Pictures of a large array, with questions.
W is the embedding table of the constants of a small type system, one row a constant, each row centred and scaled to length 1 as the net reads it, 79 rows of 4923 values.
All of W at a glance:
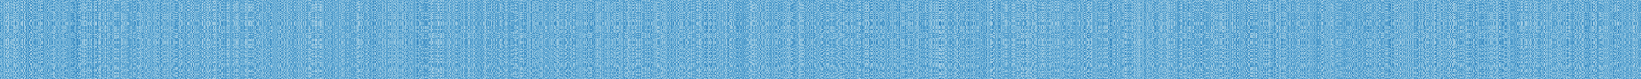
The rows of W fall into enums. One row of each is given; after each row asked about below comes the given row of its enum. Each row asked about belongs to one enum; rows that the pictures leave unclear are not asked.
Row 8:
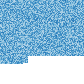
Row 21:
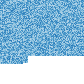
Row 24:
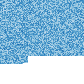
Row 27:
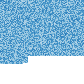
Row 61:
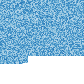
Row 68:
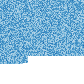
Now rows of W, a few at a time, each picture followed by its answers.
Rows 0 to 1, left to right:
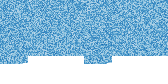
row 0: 68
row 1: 24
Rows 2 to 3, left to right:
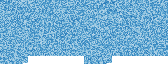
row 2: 27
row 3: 61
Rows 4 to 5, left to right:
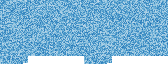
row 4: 21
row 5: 8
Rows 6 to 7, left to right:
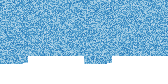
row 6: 24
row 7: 21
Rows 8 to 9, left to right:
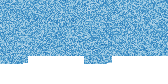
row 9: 24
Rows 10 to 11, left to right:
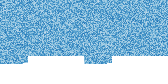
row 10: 24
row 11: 8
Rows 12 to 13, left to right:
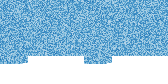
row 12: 68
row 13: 27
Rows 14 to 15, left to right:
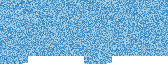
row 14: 61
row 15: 27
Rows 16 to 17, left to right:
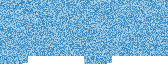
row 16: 61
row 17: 21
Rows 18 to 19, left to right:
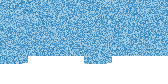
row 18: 61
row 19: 27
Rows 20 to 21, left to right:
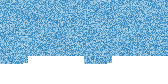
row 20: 8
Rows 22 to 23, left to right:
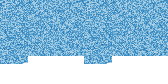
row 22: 24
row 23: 24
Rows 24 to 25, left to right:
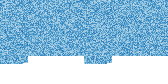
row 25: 21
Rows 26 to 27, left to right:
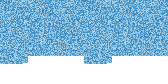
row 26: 27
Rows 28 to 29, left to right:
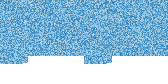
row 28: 27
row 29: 61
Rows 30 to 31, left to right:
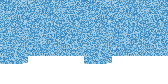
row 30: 27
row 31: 27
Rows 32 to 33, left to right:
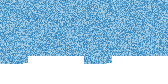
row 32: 8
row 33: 68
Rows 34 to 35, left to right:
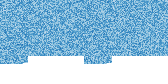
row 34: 24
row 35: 68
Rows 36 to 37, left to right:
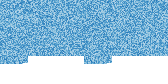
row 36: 61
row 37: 68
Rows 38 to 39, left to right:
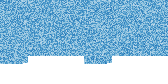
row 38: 27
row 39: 21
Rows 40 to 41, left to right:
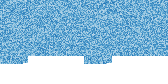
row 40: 21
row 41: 61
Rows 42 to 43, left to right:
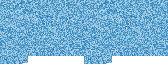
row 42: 61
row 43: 61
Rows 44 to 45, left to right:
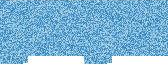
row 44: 21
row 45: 8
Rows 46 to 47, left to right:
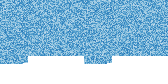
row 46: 24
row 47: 21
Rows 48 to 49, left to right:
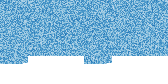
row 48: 27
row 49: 68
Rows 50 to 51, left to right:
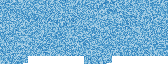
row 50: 8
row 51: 61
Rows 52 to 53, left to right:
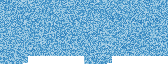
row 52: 27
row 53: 8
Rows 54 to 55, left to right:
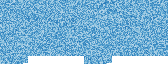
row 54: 8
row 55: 61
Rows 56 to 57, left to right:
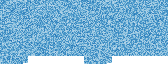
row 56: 21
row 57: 27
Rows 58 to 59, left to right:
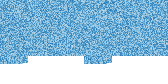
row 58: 68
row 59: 61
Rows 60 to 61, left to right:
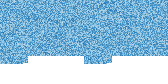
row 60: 8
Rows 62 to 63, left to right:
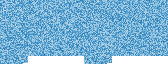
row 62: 24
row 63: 8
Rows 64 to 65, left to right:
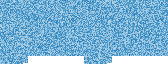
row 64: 8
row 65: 27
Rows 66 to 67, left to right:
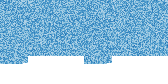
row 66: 27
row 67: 68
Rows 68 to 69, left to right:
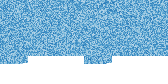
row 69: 61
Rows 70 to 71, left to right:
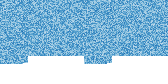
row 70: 24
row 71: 21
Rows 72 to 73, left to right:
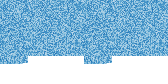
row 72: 68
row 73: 68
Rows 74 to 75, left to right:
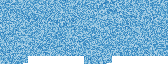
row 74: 8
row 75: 61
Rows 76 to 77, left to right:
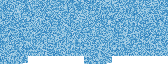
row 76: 68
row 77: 27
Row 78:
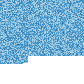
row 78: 24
